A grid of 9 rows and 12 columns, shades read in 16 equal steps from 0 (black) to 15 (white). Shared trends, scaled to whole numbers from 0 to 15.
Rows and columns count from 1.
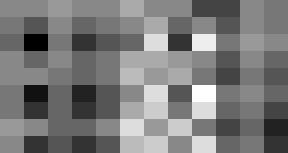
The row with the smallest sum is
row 3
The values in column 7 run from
8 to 13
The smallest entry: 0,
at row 3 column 2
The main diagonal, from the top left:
8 5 7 6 7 8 12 12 13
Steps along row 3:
down up down up up up down up down up down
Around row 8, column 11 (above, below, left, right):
7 7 4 2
